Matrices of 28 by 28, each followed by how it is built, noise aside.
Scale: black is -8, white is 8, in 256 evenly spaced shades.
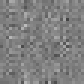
low rank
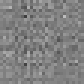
low rank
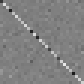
diagonal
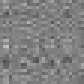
low rank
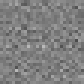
low rank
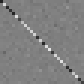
diagonal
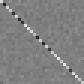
diagonal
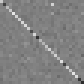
diagonal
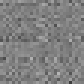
low rank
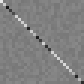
diagonal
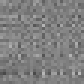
low rank
